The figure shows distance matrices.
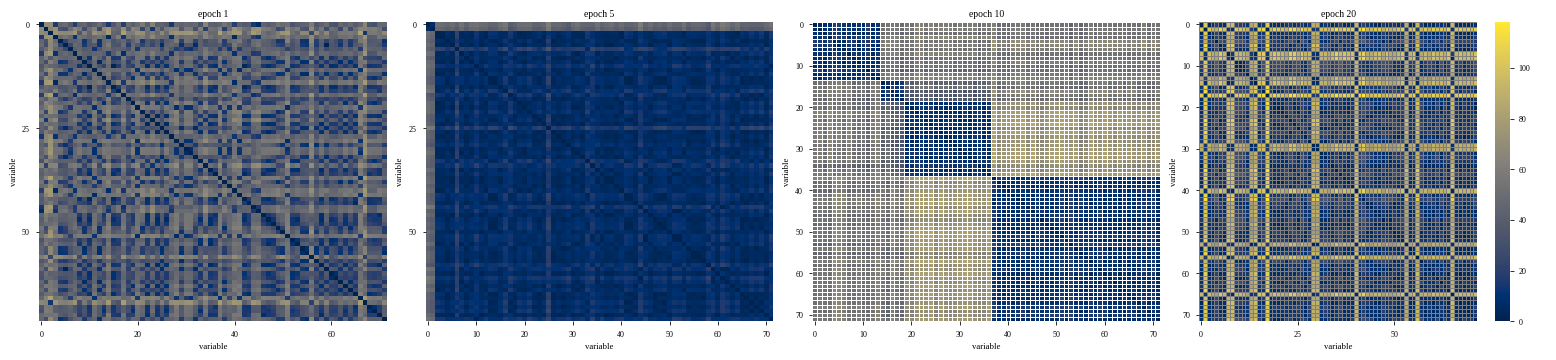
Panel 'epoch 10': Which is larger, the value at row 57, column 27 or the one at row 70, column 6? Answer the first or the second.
the first
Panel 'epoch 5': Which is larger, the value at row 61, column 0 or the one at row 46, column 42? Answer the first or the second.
the first
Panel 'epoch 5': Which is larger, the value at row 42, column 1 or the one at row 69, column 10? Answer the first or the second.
the first
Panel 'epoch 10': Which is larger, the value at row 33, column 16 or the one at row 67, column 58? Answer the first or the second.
the first
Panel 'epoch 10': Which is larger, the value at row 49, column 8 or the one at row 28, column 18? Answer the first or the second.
the first
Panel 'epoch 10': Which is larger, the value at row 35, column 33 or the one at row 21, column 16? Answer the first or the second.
the second
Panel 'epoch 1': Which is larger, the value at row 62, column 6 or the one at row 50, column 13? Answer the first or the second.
the second
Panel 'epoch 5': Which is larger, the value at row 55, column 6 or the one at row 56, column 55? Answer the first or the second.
the first
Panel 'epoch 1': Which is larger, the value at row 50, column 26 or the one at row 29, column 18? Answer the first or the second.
the first
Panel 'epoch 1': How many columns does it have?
72
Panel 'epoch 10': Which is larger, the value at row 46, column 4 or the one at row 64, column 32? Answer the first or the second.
the second
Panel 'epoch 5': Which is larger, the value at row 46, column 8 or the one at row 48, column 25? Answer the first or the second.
the second
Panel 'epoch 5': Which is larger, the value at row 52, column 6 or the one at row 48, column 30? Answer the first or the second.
the first
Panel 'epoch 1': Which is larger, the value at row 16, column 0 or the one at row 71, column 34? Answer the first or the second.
the first
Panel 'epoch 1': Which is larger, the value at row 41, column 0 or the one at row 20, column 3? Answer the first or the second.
the second
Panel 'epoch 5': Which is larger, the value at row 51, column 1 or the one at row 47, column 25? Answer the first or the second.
the first
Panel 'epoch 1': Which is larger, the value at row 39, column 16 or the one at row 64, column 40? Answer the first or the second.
the second
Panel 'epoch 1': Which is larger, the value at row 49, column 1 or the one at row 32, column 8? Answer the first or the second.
the second
